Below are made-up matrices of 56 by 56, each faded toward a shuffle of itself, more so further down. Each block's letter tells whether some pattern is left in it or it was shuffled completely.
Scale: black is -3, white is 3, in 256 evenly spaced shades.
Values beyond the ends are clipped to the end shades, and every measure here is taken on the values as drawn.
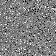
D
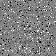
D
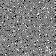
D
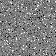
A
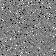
A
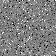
A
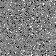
D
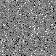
D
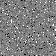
A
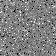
A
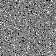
A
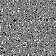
D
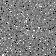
A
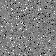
D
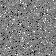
A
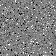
A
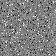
A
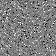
A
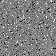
A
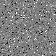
A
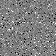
D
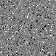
A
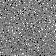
A
